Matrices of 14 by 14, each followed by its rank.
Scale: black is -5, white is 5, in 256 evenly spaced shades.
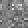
three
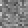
three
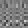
two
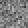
full rank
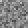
full rank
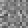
three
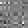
two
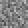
full rank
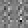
two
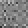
three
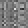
three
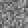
full rank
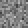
full rank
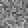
full rank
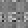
two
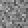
full rank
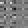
two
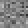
three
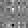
two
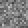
full rank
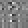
two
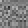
three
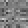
three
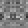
two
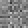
three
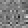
three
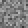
full rank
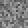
full rank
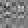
two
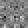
two
